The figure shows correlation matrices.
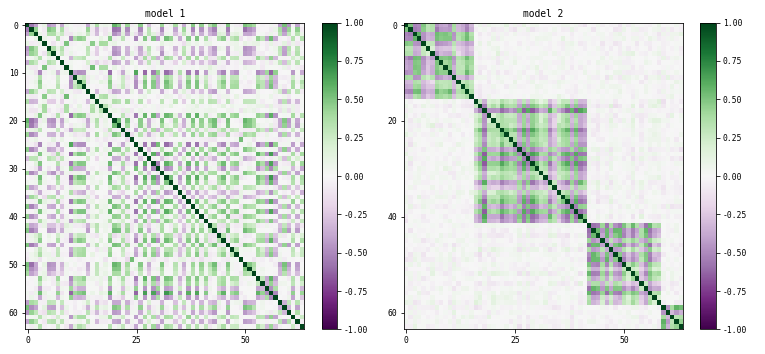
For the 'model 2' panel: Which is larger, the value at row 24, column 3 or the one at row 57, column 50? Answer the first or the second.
the second
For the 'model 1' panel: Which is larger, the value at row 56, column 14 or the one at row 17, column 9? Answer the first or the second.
the second
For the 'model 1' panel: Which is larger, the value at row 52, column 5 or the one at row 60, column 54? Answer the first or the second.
the second
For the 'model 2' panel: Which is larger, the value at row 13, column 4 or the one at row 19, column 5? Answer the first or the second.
the second
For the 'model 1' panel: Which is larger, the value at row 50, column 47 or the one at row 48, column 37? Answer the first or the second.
the second
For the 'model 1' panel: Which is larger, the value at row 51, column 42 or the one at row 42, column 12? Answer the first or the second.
the first
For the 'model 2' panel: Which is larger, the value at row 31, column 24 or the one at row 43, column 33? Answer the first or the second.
the first
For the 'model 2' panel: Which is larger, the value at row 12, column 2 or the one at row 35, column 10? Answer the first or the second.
the first
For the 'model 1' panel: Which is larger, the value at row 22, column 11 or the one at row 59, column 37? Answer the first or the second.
the first
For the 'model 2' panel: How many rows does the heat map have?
64
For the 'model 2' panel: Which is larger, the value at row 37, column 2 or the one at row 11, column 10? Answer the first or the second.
the first
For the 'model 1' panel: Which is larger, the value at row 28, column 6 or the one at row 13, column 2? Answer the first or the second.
the first
